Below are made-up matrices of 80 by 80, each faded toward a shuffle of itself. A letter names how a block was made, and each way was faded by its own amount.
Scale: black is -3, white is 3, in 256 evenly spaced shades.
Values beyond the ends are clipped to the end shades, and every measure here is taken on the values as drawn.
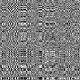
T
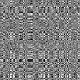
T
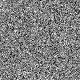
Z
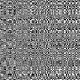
T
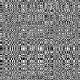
T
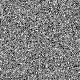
Z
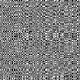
T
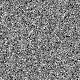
Z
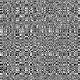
T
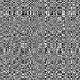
T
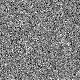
Z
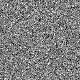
Z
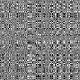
T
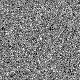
Z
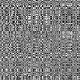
T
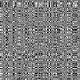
T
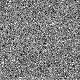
Z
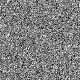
Z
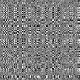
T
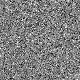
Z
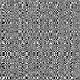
T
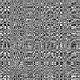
T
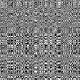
T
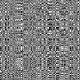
T
